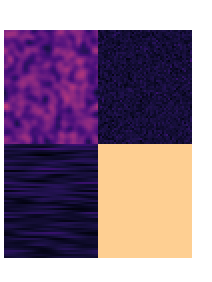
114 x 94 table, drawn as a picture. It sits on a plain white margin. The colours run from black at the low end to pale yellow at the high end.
It is made of 2 by 2 panels. Panel 1,1: low, blotchy. Panel 1,2: very low, fine-grained, faint in contrast. Panel 2,1: very low, streaked across, faint in contrast. Panel 2,2: very high, flat.
